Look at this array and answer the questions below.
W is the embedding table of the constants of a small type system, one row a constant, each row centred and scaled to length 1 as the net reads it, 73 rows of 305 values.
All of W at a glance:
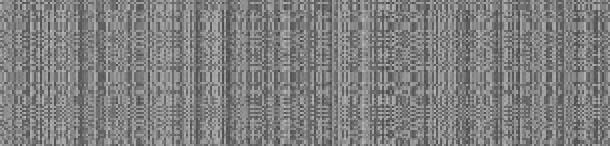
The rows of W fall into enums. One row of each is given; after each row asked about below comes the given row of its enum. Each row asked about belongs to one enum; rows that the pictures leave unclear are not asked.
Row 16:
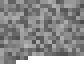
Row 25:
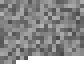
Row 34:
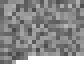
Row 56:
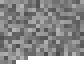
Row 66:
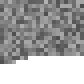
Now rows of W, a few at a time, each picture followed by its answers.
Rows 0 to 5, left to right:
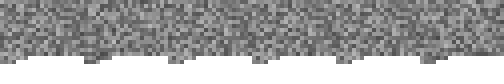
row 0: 56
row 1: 34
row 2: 56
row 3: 56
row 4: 56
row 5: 16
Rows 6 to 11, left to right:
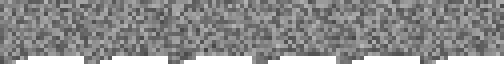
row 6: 66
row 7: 25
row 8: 34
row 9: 16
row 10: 16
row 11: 66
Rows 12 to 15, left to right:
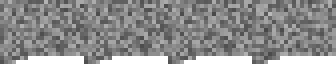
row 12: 66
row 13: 66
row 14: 66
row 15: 34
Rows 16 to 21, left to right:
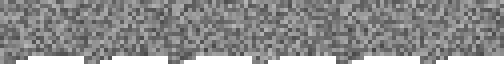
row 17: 25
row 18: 34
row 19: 56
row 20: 34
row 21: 25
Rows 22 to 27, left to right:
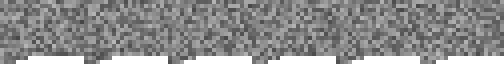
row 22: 16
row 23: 34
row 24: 66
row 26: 66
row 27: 56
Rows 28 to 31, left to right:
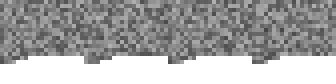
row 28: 66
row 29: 16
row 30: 66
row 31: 34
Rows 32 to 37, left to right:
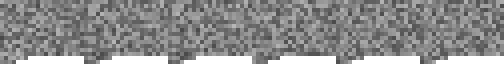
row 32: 56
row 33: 34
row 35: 16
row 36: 66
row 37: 66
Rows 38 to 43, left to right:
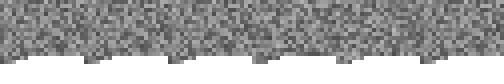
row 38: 66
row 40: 66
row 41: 16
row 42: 56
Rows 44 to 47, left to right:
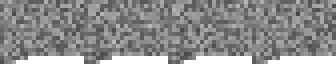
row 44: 66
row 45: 34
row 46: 34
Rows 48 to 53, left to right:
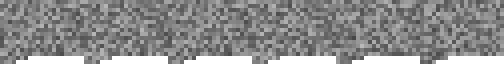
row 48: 25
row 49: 56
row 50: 25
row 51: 56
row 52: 16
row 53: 34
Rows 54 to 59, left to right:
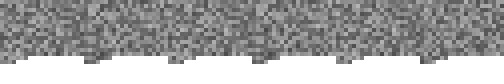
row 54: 56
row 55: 34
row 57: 34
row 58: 56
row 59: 66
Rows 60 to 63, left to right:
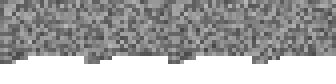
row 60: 34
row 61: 16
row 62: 34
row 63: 25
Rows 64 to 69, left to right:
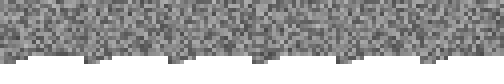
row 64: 16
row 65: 66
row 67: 34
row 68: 66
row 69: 25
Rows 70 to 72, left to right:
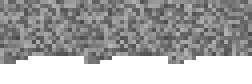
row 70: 16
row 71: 16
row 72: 56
